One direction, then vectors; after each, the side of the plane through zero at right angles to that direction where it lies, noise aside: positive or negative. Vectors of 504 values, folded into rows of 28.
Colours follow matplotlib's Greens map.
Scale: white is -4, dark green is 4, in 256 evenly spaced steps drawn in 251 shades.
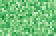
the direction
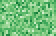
negative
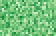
positive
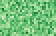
negative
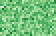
negative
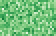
positive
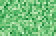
positive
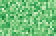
positive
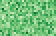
negative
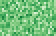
positive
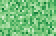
negative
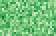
positive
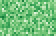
positive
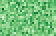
negative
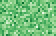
negative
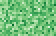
negative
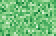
negative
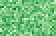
positive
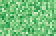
positive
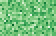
negative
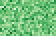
negative
